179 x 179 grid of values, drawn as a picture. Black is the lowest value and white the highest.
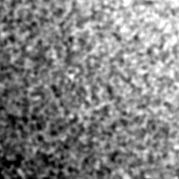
There are no regular stripes. There is an overall slope up to the top right. There are no lone odd cells. No row or column stands out. The top right is the ninth with the highest average. The histogram is bell-shaped. The field is mottled with small blotches.
